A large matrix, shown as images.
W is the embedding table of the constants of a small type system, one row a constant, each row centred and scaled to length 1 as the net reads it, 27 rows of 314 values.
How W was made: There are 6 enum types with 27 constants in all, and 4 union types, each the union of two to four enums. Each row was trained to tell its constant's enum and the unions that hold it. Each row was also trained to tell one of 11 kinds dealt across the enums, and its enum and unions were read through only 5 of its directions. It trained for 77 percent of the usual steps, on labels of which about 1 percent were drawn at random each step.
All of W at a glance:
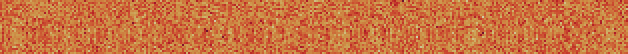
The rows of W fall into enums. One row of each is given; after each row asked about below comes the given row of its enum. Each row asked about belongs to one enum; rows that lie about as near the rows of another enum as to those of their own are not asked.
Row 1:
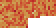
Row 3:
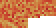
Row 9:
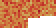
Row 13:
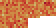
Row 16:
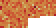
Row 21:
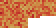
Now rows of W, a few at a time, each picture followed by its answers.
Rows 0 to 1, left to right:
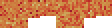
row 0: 3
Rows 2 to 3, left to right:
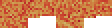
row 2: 13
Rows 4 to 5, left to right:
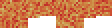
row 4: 13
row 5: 3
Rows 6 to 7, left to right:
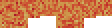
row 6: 1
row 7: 1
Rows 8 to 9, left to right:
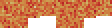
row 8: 13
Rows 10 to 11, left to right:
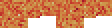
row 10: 21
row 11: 21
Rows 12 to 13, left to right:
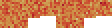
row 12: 9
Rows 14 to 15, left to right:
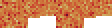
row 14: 16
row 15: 16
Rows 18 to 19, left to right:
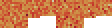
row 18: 9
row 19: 16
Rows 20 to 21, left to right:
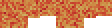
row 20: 16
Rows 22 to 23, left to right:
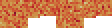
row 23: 21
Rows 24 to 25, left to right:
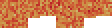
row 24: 1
